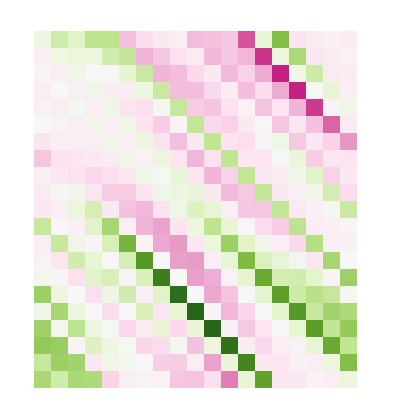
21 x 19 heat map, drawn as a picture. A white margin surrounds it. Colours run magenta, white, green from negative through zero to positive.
Streaks slant down to the right. Values change most from cell to cell in the bottom middle. Neither half mirrors the other. Overall the values sit about 50% of the way up the scale. The top left is the calmest part.
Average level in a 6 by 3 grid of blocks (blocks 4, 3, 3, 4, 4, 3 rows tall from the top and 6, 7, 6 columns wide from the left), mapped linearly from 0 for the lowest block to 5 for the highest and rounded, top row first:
3 0 1 | 2 1 0 | 1 2 2 | 3 2 2 | 3 3 5 | 4 2 3
